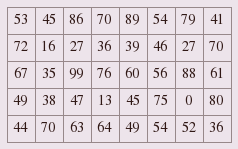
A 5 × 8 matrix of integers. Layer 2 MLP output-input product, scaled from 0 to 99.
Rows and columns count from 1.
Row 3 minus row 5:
23 -35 36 12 11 2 36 25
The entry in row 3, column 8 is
61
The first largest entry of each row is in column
5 1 3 8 2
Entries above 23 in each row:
8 7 8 6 8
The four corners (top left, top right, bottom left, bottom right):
53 41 44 36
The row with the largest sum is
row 3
